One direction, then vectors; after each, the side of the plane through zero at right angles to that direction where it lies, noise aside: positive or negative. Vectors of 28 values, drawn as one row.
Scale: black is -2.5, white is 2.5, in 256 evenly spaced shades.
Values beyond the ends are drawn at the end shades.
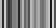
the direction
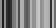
positive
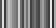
negative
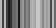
positive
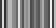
negative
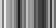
positive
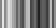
negative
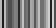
positive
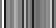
negative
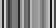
positive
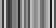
positive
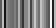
negative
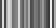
negative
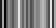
negative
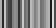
positive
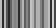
positive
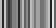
positive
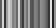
negative
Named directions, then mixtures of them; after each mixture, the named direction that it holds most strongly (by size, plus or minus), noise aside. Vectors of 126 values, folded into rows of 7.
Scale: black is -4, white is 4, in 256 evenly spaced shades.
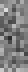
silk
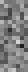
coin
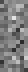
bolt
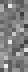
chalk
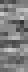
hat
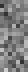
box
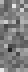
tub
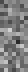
coin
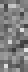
chalk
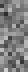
box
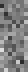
box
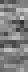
hat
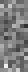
silk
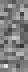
coin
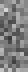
silk
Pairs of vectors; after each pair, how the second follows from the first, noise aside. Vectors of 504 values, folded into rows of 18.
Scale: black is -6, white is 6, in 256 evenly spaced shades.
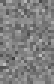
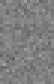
shrunk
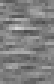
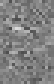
sign-scrambled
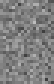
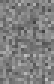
sign-scrambled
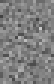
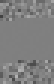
partly zeroed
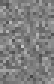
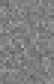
shrunk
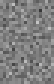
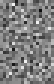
scaled up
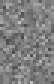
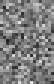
scaled up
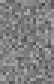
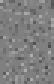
partly zeroed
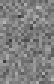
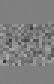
partly zeroed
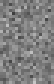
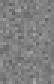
shrunk
